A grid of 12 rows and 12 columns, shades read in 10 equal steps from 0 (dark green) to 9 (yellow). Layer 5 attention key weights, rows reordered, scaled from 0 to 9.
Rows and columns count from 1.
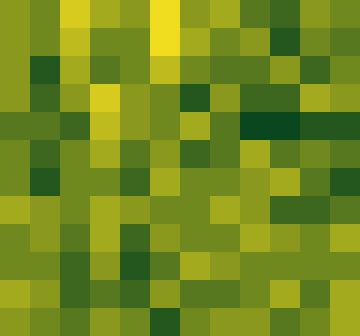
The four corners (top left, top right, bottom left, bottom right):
5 4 5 6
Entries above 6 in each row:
2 2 1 1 1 0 0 0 0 0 0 0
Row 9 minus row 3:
-1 4 -3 3 -2 -2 0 1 3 0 2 2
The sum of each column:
56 40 50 63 42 62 49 51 48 39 42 46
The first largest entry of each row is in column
6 6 6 4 4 4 6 1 4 7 1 12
